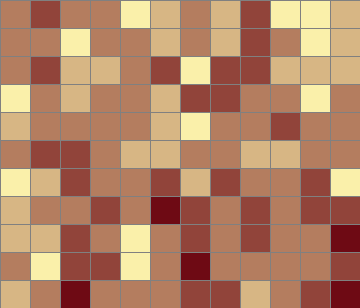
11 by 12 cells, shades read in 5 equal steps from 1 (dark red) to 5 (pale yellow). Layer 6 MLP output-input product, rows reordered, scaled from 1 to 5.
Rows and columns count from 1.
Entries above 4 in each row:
3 2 1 2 1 0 2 0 1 2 0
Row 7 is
5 4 2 3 3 2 4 2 3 3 2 5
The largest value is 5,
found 14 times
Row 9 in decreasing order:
5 4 4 3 3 3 3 3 2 2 2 1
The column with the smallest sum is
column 9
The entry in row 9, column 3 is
2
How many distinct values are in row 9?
5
